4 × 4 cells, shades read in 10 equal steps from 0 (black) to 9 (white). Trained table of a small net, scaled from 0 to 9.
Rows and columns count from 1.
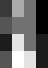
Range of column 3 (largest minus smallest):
4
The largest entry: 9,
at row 4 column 2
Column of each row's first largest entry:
2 2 2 2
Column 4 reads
0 0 1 1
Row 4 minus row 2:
0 5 4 1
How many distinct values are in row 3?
3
